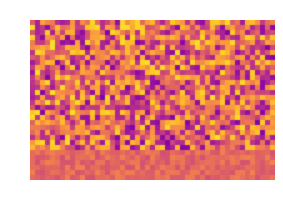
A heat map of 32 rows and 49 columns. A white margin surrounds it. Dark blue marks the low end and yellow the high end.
No row or column stands out. The texture is fine-grained noise. The bottom part is calmer, past a seam about 80% of the way down. No regular stripes run through it. The halves do not mirror each other.
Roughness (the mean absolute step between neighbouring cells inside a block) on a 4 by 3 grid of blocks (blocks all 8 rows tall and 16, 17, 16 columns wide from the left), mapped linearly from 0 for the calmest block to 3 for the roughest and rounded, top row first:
333 | 333 | 333 | 010
